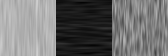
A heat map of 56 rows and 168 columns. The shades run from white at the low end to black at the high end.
The table splits into one row of 3 panels. Panel 1,1: low, streaked downward, faint in contrast. Panel 1,2: very high, streaked across, faint in contrast. Panel 1,3: middling, streaked downward.
